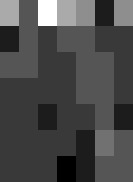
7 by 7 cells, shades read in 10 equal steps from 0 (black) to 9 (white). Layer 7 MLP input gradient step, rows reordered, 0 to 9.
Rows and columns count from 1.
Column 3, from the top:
9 2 2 2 1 2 2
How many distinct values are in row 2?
3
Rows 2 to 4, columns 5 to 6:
3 2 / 3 3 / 3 3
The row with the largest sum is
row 1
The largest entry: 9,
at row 1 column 3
